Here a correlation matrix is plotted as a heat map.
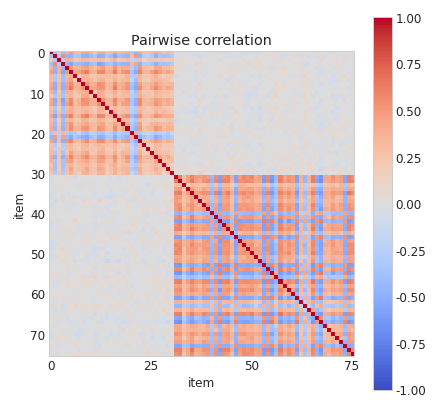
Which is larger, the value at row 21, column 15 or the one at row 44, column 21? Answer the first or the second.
the second
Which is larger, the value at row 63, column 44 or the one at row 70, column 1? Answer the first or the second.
the second
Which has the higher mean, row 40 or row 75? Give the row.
75
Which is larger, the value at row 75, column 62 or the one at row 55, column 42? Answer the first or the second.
the second
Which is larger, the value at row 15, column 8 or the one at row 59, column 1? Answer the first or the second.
the first
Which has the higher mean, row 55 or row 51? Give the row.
51
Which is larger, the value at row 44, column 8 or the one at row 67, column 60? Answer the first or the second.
the first
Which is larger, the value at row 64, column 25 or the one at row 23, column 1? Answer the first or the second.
the first
